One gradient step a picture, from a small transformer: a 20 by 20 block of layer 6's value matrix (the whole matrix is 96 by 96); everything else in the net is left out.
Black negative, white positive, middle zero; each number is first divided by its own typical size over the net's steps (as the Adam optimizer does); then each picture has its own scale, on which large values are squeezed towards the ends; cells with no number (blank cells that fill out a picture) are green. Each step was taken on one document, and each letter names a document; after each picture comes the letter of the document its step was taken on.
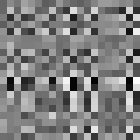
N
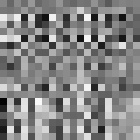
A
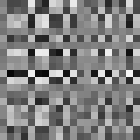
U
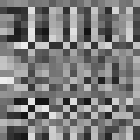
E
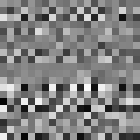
A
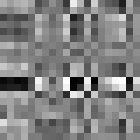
N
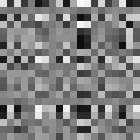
U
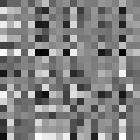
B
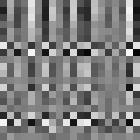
E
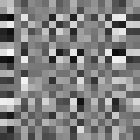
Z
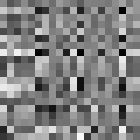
B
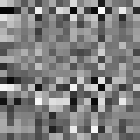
B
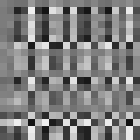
E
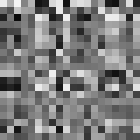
U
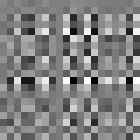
N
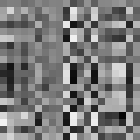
N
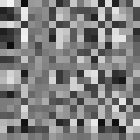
Z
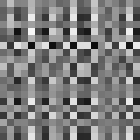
E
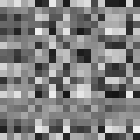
U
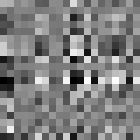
N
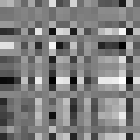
N
